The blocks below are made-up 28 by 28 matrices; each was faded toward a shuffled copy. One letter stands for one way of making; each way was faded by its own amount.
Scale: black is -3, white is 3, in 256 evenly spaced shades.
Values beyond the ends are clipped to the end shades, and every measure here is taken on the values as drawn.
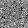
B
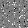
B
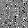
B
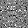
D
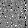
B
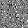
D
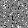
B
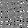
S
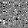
S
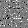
D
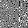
B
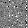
B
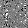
B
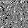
B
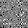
S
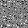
D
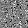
B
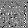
S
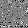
D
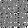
S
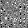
B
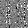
B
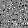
D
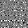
S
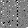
S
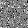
B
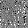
B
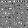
S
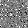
D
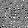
S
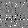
S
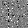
B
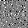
D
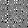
S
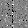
B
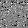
D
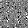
B
